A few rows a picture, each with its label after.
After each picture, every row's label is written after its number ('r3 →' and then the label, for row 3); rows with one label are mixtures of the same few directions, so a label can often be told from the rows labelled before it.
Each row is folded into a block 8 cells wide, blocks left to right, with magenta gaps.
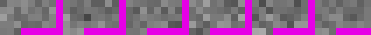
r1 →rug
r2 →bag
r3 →rug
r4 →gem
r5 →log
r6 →log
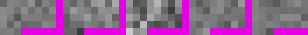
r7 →rug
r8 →bag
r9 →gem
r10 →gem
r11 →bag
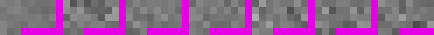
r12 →gem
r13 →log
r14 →log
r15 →rug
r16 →rug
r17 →rug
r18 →bag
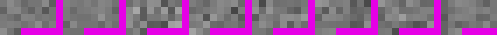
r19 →gem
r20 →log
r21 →rug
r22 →gem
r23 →log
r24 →bag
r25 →bag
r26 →bag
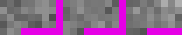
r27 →gem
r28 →gem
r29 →bag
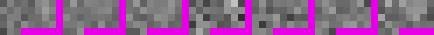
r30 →gem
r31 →log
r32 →log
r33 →gem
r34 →log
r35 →gem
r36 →log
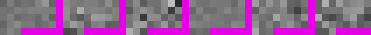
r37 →gem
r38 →log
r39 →gem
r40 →rug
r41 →gem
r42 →log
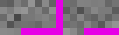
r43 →rug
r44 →log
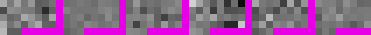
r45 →gem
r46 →gem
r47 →log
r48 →bag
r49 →rug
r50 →bag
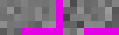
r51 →rug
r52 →rug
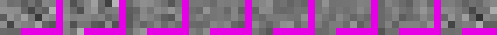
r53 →log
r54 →gem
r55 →bag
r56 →rug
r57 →gem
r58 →log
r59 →gem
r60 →log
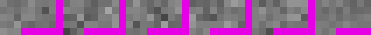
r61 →gem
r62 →gem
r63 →log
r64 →bag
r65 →bag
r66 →bag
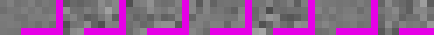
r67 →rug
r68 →gem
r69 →bag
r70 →log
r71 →log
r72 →log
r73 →gem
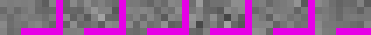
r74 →gem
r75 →log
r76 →log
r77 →log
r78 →gem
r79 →bag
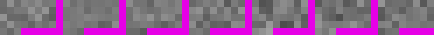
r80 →log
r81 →bag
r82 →bag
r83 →rug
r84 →gem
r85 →bag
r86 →rug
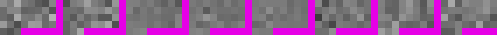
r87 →gem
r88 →bag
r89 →bag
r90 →log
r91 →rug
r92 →rug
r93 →gem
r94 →log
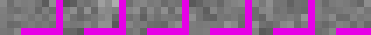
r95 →gem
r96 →bag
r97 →rug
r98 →bag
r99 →gem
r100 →gem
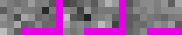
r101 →gem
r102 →bag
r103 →bag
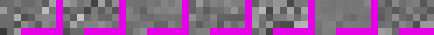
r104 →gem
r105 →rug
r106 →gem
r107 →log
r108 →rug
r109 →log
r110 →log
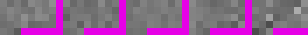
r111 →bag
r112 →rug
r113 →bag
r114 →bag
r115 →gem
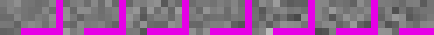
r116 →gem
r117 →rug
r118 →rug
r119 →rug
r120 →bag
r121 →log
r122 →log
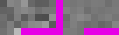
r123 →bag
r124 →bag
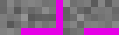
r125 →log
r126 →rug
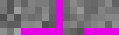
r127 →rug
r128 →gem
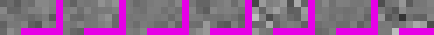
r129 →gem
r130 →bag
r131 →gem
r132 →gem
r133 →rug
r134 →log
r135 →bag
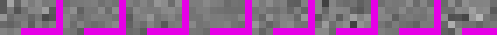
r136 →log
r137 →rug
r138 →bag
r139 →gem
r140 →gem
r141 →log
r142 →rug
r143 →log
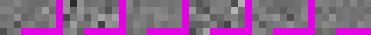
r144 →gem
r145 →log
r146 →log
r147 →gem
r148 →log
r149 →rug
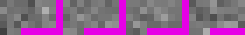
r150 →gem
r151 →log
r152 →log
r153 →bag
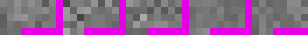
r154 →bag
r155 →rug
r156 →rug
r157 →bag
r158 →gem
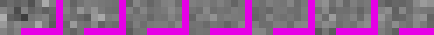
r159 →bag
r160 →log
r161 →gem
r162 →bag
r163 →log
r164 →rug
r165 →bag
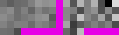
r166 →bag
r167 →gem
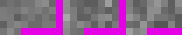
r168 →gem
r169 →bag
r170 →gem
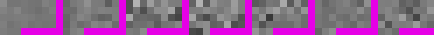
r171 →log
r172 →bag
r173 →log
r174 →log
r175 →rug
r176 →gem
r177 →log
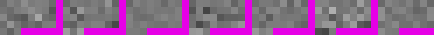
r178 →log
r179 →rug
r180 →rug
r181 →log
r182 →rug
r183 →log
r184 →rug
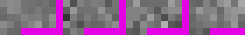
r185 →gem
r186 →rug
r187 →log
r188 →bag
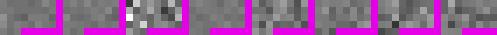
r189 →bag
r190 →log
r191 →rug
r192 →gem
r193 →gem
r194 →rug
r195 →gem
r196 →log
